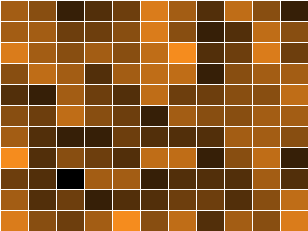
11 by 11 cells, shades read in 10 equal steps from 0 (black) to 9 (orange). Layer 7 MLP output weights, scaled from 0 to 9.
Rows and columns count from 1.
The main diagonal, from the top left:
6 6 5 3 3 2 3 2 3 5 8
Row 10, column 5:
3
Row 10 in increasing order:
2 3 3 3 3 4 4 4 5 6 7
